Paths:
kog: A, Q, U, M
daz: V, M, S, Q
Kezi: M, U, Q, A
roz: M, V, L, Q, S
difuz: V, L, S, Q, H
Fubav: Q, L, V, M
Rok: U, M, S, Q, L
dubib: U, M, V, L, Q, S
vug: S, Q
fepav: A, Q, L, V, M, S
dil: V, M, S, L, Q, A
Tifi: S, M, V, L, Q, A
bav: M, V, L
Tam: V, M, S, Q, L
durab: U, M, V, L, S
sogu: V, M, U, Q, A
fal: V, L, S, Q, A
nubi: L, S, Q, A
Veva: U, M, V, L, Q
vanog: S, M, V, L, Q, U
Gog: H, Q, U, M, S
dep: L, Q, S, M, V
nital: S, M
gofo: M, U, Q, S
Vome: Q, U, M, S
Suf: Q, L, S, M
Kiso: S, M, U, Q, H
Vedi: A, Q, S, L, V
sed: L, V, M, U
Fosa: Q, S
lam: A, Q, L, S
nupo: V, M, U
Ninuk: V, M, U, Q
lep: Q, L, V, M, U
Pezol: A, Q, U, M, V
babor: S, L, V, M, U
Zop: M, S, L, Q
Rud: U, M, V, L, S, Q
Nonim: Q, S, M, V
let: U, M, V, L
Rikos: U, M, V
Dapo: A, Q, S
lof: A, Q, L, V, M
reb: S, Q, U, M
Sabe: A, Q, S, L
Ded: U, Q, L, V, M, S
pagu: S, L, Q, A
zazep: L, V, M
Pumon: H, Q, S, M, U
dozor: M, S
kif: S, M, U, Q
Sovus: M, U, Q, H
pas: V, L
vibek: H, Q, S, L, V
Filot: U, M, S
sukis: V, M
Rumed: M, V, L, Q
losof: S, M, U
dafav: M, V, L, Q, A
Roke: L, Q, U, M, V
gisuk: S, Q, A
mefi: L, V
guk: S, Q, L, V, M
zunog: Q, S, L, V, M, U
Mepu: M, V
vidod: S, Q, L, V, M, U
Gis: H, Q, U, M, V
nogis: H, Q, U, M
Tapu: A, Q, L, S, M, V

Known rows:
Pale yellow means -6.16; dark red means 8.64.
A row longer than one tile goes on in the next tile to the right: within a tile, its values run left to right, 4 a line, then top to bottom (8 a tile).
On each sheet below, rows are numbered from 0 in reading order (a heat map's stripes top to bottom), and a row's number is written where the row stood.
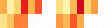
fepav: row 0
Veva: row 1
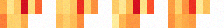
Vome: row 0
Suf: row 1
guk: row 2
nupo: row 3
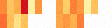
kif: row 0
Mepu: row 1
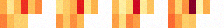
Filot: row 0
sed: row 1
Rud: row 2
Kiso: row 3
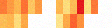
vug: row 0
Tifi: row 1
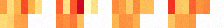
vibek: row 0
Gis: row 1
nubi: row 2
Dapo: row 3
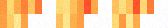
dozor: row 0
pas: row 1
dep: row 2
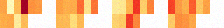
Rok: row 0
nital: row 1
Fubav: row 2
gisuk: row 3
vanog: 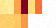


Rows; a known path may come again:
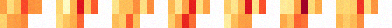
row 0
lam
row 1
roz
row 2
zazep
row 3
dafav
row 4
guk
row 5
lep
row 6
Suf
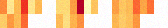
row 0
Tapu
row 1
babor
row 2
Fosa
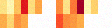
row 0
durab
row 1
Sovus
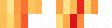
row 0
bav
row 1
lof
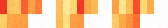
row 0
Dapo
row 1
difuz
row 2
dil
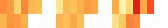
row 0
nubi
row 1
mefi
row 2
fepav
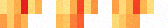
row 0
sed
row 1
Rumed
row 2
vibek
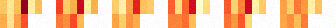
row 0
zunog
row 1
kog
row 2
let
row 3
Gis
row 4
nogis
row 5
Mepu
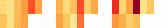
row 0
pas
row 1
Zop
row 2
Pumon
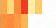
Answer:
Rikos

